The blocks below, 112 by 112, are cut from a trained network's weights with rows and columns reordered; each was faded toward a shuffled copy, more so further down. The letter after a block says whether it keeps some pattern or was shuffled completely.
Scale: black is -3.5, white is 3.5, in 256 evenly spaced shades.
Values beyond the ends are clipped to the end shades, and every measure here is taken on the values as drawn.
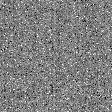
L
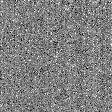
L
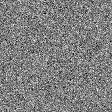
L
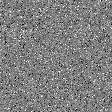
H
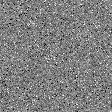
H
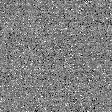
L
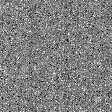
L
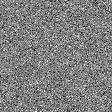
L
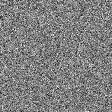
L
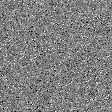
H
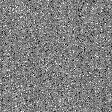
L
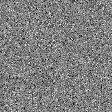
L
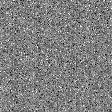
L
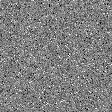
H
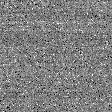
L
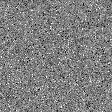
H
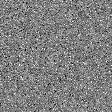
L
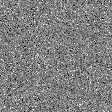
H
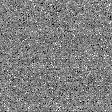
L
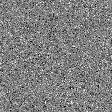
H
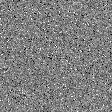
H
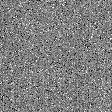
L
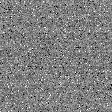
L
